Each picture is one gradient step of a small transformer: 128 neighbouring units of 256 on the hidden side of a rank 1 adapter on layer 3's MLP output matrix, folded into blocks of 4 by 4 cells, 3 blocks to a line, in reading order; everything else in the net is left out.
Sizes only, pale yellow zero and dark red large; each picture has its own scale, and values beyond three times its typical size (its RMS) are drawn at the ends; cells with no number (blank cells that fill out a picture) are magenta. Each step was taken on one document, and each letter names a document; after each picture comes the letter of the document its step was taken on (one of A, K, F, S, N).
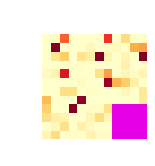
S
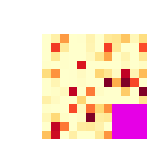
S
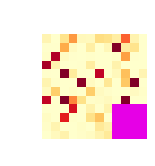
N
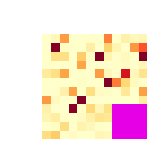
S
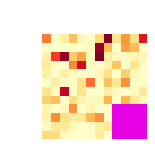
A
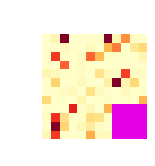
S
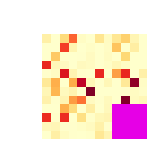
N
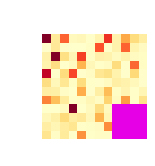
A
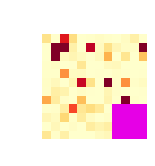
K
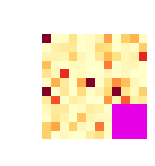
K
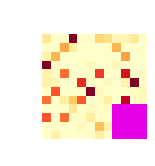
N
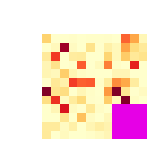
K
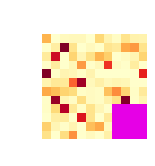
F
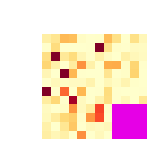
A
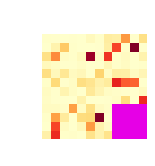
S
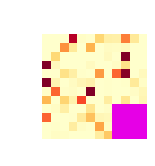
N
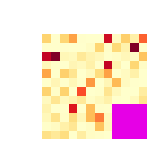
A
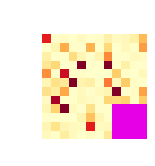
F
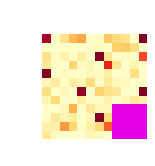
A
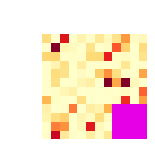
S
